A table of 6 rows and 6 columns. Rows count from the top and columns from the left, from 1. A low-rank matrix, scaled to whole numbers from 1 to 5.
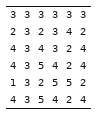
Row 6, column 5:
2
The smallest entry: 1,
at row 5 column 1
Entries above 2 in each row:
6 3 5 5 3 5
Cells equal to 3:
13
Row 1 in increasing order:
3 3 3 3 3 3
